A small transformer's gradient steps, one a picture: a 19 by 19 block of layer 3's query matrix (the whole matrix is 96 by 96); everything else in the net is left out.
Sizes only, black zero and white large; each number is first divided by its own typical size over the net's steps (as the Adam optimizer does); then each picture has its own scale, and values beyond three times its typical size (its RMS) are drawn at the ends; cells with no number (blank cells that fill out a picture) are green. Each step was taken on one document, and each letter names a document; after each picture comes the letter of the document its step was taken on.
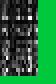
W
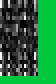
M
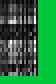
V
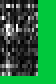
W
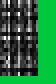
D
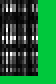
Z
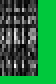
M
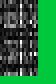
V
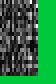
D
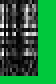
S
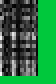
S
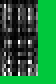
W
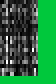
Z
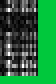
M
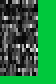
V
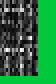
D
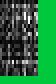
M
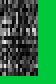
S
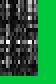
W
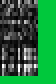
D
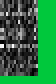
D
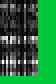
Z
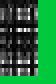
W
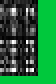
S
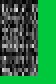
V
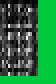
D
